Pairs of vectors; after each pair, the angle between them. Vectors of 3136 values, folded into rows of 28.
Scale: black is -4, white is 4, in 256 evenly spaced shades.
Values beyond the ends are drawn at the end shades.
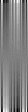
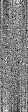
partly aligned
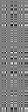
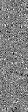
partly aligned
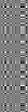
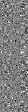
partly aligned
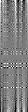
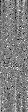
partly opposed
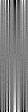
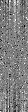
partly opposed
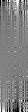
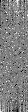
partly aligned
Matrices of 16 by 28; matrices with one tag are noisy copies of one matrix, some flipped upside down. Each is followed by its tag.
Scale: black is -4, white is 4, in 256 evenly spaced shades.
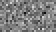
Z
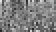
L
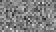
Z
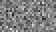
Z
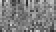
L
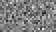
Z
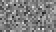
Z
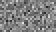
Z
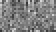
L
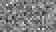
Z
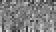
L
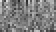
L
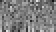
L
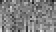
L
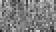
L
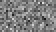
Z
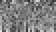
L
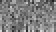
L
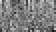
L
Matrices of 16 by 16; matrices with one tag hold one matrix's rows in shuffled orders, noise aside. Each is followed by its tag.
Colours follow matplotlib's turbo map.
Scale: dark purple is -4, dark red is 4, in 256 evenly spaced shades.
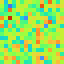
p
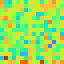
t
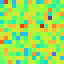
t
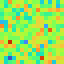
p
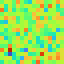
p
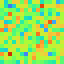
p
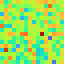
t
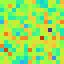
t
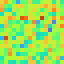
t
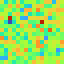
p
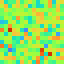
p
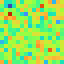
p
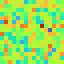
t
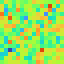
p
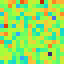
t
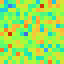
p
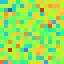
p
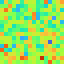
t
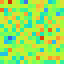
p
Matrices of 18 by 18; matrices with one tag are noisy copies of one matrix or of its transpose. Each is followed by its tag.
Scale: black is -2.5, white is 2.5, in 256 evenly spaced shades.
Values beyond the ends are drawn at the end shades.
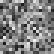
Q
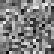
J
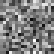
J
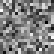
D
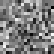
J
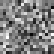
J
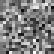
J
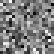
D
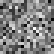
Q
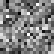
Q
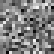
J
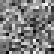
J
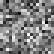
Q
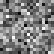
Q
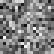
Q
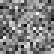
Q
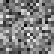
Q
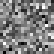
D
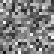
D
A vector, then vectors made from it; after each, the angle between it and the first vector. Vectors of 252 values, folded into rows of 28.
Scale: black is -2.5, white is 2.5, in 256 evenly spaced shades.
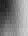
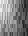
nearly opposite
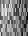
partly opposed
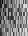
partly aligned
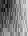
nearly parallel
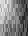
nearly opposite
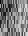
partly aligned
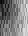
nearly parallel
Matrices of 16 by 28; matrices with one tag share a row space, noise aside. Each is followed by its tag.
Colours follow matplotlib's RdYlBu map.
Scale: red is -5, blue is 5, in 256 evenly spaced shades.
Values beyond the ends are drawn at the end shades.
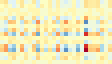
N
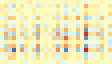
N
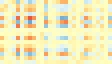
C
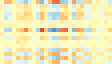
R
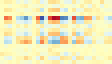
R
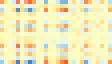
C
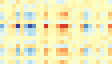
C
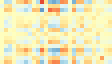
R
